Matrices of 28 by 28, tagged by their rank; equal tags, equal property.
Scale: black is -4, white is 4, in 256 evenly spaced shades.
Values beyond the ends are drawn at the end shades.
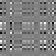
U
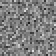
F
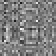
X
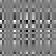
U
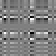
U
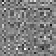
X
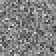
F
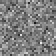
F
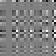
U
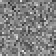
F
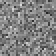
F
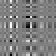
U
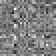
X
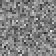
F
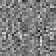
X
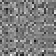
X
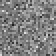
F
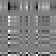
U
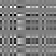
U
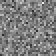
F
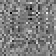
X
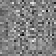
X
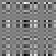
U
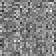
X
